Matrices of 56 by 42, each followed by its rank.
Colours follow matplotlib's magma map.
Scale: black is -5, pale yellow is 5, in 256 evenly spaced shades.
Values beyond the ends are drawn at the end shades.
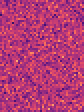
full rank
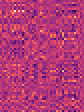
five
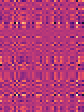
two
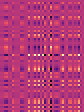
one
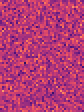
full rank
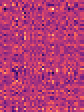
five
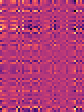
two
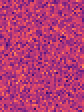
full rank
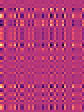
one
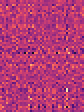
five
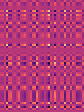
one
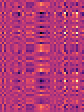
two
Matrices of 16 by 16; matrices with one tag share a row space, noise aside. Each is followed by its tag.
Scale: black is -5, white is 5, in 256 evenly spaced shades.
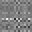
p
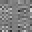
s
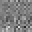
p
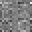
s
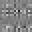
p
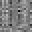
s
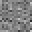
s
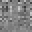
s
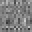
p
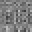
p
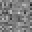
s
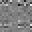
s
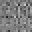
p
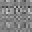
p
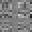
s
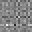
p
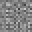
p
